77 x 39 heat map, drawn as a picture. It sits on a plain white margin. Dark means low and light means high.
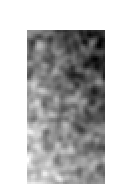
Ninth with the lowest average: top right. Mirror symmetry: none. Grain: blotchy. Histogram: bell-shaped. Slope: up to the bottom left.
